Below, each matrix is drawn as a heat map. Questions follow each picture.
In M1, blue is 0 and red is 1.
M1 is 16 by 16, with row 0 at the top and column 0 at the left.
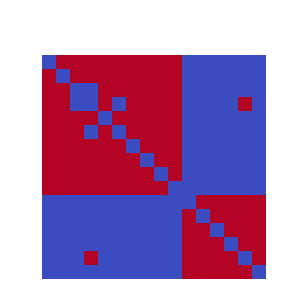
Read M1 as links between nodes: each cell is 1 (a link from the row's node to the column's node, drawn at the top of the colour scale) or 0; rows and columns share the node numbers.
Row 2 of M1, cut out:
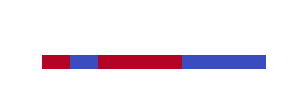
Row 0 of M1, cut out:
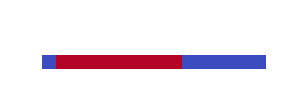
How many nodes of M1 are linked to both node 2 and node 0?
7
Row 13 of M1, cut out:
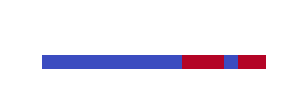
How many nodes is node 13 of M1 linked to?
5
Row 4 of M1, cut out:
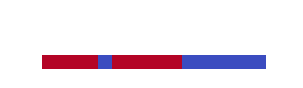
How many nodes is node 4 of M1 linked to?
9
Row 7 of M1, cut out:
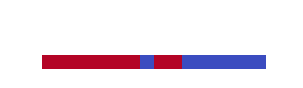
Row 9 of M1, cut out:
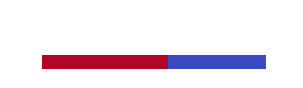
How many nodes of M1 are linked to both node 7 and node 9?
8
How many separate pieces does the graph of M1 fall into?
1
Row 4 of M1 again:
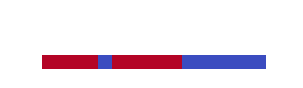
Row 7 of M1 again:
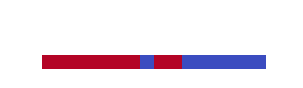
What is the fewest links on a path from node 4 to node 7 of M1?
1
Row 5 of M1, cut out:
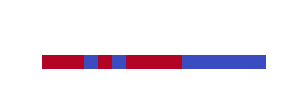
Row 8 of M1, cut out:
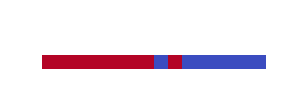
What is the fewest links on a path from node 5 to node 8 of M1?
1
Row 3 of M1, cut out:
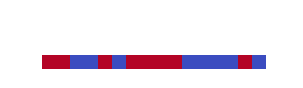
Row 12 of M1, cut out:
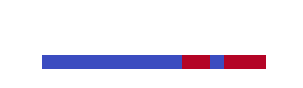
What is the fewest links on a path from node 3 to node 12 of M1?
2
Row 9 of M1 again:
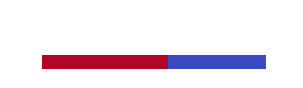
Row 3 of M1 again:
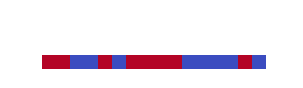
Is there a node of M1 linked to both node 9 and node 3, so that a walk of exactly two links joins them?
yes
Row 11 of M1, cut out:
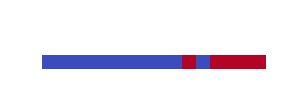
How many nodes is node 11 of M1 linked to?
5
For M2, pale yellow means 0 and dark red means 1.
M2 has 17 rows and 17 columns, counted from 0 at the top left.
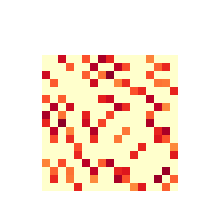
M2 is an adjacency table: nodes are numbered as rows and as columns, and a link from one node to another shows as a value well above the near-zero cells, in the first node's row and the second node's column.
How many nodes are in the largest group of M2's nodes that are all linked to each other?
7
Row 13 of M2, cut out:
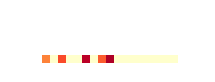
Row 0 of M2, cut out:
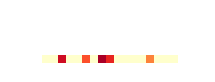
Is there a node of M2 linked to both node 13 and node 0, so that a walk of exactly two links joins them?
yes
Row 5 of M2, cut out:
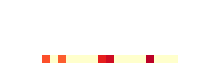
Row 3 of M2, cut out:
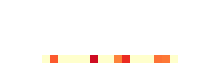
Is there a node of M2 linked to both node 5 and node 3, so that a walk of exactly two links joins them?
no
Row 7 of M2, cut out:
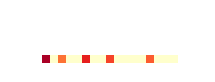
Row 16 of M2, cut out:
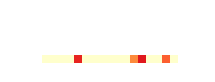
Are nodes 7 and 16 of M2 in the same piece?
no
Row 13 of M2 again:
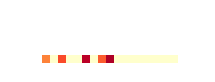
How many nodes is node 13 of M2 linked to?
5
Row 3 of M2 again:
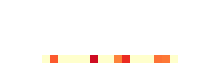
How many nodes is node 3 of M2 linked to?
6
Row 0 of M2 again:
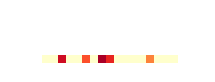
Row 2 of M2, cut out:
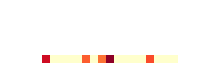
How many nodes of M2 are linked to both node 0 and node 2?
4
